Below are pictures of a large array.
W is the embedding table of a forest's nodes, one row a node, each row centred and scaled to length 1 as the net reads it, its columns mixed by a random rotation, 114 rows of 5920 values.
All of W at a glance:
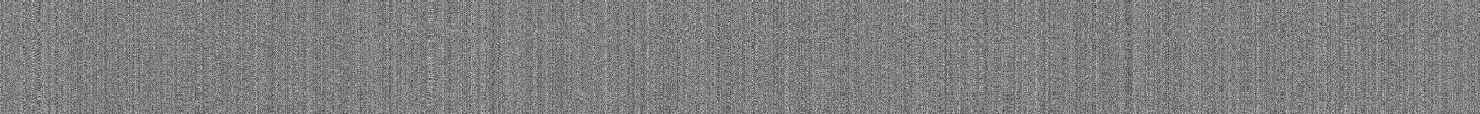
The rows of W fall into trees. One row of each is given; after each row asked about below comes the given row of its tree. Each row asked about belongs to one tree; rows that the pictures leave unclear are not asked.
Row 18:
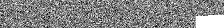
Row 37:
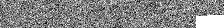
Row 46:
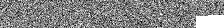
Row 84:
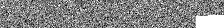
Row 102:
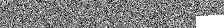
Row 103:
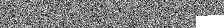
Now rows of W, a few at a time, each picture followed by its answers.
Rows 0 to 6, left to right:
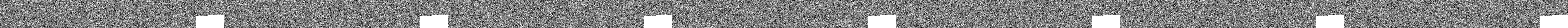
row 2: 103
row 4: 37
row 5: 102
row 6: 18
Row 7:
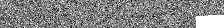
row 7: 102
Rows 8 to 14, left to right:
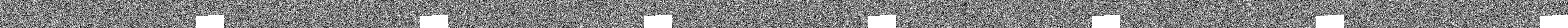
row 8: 103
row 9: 18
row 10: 37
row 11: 18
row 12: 103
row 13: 102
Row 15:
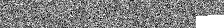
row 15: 18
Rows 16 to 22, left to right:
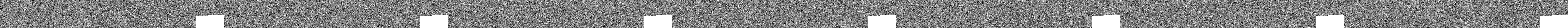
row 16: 46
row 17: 103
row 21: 102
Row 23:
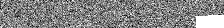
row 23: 46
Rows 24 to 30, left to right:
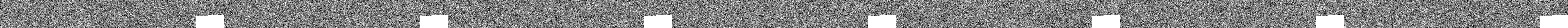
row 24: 46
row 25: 37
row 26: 102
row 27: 37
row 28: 18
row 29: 37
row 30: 46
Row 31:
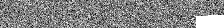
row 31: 46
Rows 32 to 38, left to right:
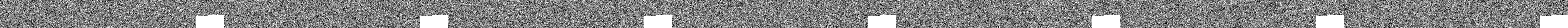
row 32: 84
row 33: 103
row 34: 18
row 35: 103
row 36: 84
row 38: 37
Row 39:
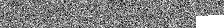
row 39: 102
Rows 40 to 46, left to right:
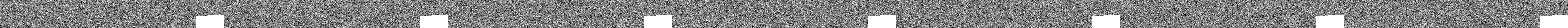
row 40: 18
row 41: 18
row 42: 102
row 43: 103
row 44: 84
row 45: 102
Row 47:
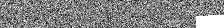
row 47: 102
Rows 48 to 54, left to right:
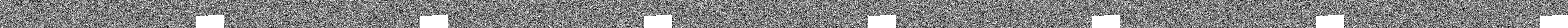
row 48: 102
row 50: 102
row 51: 103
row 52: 18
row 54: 103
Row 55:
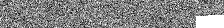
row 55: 18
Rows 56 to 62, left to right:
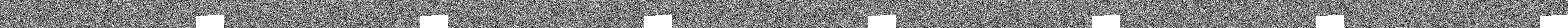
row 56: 102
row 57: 18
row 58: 18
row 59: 102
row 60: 18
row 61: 84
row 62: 37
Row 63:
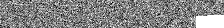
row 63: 18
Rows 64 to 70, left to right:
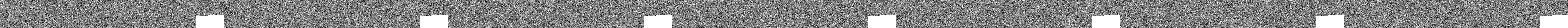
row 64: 84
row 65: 37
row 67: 18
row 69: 18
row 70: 103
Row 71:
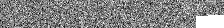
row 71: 37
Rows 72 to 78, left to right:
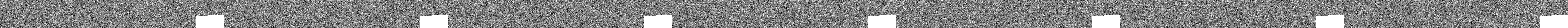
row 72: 84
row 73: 18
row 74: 103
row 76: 102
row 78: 37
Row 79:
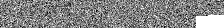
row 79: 103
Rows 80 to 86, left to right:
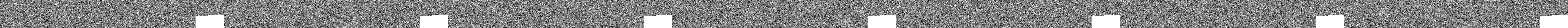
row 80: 18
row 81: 18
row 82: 103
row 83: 102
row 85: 102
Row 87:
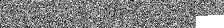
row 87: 18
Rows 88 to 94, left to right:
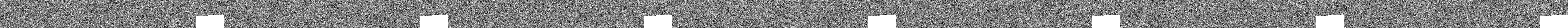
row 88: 102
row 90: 102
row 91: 18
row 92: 37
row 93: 46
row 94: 37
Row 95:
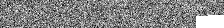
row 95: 37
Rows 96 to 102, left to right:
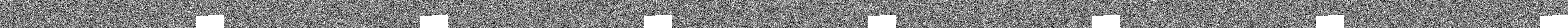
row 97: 18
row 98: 37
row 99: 37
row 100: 18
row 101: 103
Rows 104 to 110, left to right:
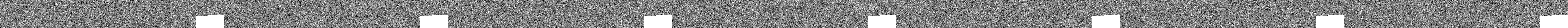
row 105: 102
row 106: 102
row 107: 37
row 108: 102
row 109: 102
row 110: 37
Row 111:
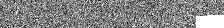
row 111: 37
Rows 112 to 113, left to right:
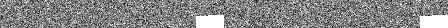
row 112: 102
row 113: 46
